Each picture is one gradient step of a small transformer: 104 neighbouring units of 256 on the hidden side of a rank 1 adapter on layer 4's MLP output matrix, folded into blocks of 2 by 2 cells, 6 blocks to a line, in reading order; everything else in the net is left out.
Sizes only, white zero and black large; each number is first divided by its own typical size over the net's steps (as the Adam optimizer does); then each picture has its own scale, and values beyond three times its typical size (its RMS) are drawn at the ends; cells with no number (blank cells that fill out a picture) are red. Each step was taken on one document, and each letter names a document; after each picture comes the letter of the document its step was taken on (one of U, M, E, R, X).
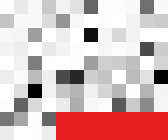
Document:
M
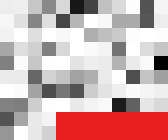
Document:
M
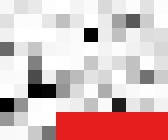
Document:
M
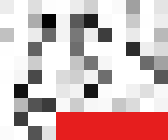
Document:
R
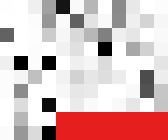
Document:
R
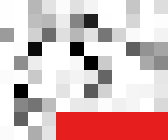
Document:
R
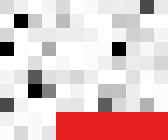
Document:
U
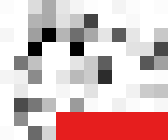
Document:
R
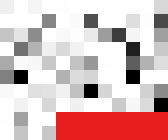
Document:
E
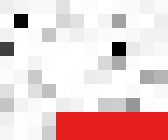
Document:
U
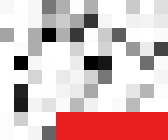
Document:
R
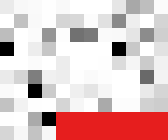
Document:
U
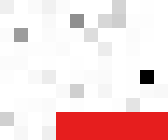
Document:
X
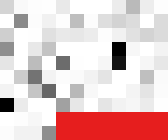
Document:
U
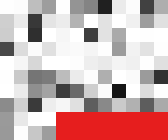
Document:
M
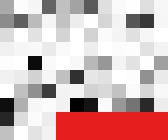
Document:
M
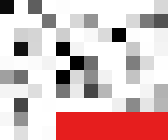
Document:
E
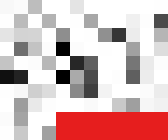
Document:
E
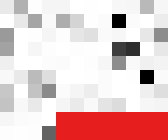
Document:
U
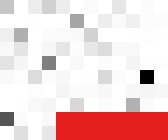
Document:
X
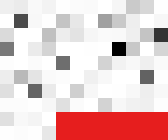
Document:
U
